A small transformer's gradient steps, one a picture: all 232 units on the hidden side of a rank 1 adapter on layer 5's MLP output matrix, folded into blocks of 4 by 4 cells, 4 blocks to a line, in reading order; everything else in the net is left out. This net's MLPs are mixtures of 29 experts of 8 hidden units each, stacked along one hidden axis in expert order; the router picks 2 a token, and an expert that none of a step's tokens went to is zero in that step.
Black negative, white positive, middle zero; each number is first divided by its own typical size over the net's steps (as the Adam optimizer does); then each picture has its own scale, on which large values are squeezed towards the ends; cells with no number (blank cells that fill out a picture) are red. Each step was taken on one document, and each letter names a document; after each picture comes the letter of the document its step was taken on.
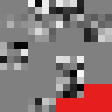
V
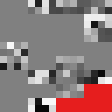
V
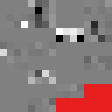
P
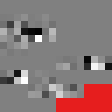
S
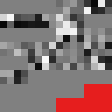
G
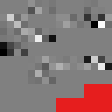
S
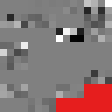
P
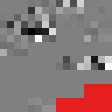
S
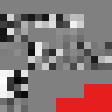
G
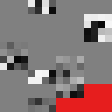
V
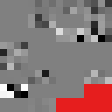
P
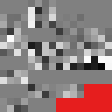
G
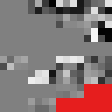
V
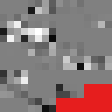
S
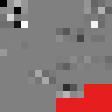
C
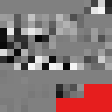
G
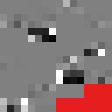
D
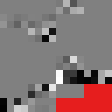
D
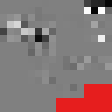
S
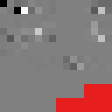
S
